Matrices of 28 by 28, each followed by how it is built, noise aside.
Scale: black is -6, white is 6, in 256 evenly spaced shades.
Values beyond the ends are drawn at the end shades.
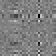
low rank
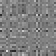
low rank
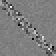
banded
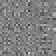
low rank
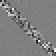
banded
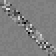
banded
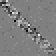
banded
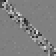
banded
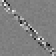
banded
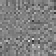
low rank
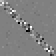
banded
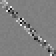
banded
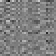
low rank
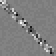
banded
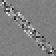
banded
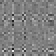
low rank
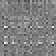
low rank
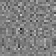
low rank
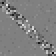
banded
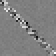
banded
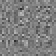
low rank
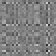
low rank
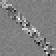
banded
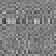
low rank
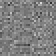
low rank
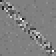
banded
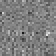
low rank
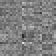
low rank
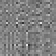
low rank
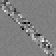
banded
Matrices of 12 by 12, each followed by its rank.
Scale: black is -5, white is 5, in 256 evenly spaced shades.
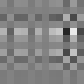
one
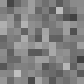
full rank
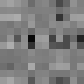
two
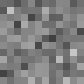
full rank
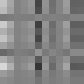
one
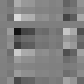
one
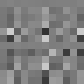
two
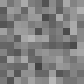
full rank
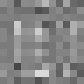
two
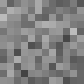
full rank
